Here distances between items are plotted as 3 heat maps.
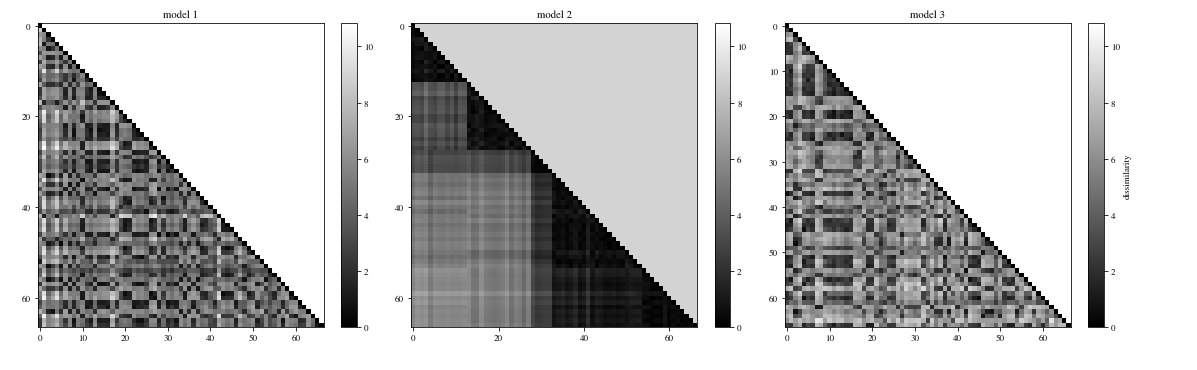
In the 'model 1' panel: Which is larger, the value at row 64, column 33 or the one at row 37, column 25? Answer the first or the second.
the first
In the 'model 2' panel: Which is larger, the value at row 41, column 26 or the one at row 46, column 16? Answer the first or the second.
the second
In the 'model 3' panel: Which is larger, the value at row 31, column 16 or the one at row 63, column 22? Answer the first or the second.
the first
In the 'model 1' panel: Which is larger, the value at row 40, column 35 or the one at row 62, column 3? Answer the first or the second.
the first
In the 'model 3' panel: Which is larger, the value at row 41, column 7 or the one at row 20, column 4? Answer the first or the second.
the first
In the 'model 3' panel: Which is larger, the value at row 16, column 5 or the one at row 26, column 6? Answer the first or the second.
the first
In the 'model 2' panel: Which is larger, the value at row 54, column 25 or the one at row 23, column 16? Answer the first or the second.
the first
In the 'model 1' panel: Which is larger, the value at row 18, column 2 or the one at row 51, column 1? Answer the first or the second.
the second
